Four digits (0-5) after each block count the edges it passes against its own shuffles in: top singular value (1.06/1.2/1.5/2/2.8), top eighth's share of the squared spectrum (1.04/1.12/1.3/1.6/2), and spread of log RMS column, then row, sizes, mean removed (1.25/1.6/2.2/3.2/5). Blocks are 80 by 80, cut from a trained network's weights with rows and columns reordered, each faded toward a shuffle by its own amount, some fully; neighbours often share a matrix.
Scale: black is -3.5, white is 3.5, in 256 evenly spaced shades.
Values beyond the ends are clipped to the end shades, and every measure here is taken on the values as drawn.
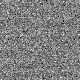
1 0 0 0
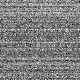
4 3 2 2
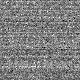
3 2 1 1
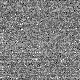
2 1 0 0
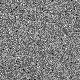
0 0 0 0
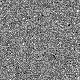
0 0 0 0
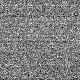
2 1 0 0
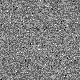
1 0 0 0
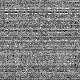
4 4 2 2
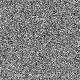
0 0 0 0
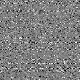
4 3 0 3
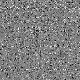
3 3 0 2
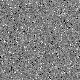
0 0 0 0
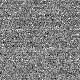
2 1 0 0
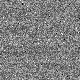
1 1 0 0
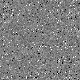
2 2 1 1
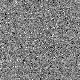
1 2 0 1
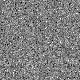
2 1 0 1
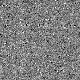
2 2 0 1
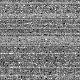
4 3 2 1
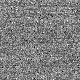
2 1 0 0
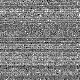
4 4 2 2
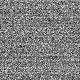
2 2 0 0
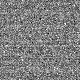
2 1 0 0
